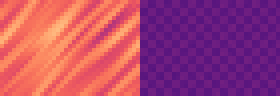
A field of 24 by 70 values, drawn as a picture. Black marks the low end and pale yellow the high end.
The table splits into one row of 2 panels. Panel 1,1: high, slanting up to the right. Panel 1,2: low, checkered, faint in contrast.
